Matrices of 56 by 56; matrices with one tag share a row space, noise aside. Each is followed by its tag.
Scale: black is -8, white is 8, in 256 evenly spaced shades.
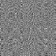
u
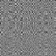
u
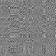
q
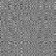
u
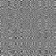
u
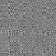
q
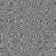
u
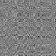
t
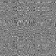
t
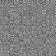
q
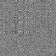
t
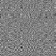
u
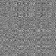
t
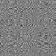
u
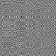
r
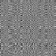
u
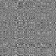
t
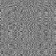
u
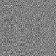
r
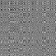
q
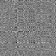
t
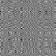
u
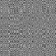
q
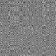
q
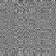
t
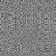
u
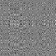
q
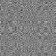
u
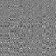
q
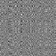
u
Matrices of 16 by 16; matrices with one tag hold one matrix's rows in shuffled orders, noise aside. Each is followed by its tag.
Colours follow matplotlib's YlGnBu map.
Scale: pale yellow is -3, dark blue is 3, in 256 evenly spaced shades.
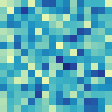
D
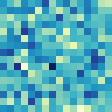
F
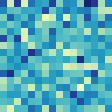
F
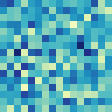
F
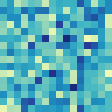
D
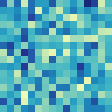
F
